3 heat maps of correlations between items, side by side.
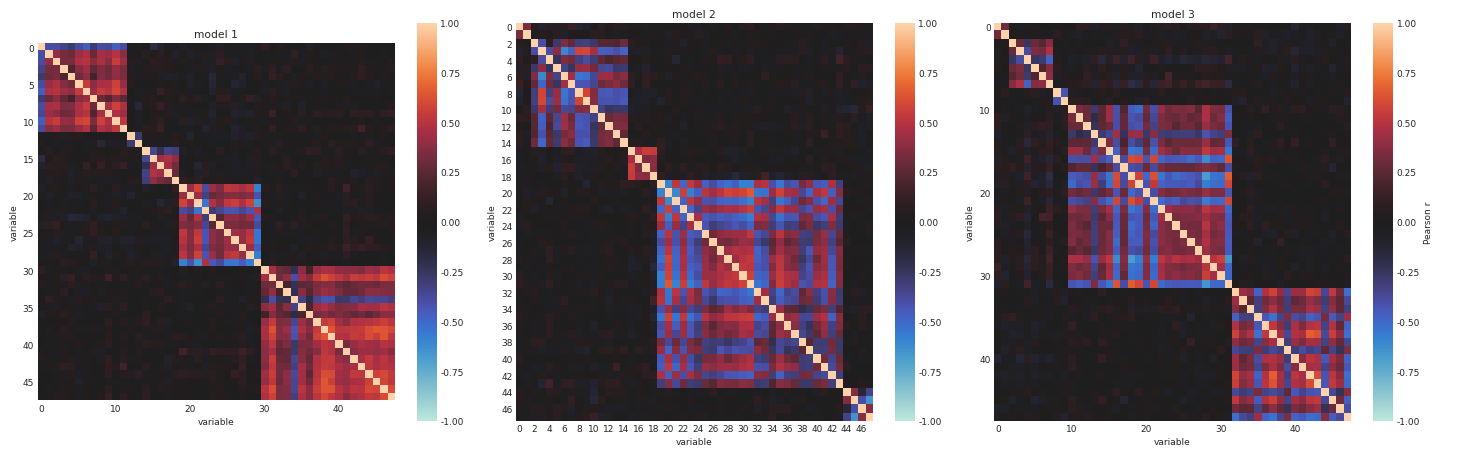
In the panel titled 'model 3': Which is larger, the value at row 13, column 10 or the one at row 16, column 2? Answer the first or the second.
the second
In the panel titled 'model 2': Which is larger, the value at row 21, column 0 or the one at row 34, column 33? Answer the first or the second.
the first
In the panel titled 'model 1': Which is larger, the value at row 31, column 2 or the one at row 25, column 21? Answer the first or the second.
the second
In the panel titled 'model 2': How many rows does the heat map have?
48
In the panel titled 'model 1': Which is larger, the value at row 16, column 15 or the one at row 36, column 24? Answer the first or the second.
the first
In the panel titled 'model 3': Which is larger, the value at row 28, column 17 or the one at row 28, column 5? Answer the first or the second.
the first
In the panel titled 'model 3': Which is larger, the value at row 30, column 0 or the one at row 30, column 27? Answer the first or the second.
the second
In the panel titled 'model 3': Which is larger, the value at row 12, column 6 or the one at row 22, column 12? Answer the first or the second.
the second
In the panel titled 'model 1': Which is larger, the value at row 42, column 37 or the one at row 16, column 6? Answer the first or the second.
the first
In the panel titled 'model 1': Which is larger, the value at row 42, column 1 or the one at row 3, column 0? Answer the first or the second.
the first
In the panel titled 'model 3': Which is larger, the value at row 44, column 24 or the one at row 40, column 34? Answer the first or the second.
the second
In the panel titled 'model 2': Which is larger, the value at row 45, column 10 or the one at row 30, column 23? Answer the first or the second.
the first
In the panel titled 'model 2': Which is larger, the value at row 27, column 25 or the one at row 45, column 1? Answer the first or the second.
the first
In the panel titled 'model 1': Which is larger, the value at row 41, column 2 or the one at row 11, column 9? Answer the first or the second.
the second
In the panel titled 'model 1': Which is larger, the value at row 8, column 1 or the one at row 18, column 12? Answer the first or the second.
the first
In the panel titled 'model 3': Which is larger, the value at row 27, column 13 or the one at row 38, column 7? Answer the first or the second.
the second
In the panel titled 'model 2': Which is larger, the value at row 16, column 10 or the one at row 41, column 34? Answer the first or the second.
the second
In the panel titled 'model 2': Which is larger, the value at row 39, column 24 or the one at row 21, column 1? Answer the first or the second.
the first
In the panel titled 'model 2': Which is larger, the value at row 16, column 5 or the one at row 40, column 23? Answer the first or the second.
the first
